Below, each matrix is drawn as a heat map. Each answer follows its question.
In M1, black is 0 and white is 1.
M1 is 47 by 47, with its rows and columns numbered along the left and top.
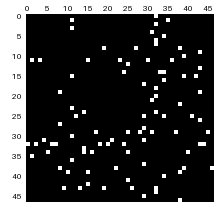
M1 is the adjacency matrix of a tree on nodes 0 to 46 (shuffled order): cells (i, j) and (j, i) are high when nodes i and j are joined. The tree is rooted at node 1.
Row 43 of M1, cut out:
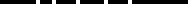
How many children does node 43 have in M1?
4
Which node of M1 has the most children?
32
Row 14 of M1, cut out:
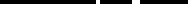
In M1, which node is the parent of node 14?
24
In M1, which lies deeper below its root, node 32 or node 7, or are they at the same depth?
node 7
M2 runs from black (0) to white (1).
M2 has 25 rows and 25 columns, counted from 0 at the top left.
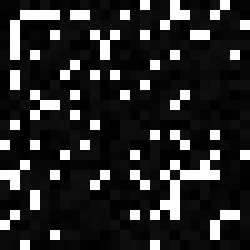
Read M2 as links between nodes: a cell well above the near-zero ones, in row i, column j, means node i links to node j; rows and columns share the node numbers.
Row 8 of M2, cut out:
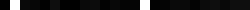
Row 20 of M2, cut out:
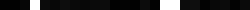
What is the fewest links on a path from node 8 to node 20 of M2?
3
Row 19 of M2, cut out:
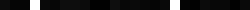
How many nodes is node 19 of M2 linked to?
2
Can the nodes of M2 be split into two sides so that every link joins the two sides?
no
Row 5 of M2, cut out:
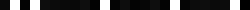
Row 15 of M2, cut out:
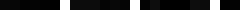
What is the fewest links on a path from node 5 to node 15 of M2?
3
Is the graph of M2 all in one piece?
yes
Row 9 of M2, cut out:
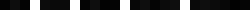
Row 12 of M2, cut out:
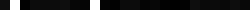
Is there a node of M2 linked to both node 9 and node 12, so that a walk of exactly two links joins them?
no
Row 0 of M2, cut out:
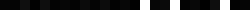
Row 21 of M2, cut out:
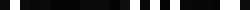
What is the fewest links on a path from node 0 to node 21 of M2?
2
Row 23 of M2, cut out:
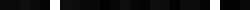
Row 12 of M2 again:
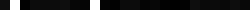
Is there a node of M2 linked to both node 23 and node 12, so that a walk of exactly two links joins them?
no
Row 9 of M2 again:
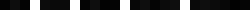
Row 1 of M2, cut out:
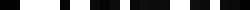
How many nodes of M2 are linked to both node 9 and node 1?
4
